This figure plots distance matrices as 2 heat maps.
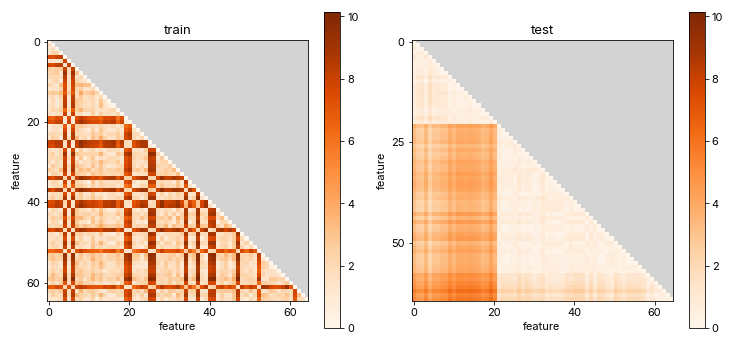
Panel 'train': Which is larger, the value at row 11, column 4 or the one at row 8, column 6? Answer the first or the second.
the second
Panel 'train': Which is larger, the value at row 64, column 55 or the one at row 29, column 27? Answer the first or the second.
the first
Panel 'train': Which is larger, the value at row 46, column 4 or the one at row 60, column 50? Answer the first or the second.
the first
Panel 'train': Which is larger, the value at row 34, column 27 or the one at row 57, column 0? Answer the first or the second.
the first
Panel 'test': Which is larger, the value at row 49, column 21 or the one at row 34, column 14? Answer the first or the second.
the second
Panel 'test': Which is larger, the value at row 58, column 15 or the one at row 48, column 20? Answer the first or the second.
the first
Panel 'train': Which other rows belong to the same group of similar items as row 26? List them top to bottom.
4, 6, 19, 20, 25, 34, 37, 40, 41, 47, 52, 61
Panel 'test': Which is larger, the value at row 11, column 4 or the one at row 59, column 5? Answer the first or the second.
the second
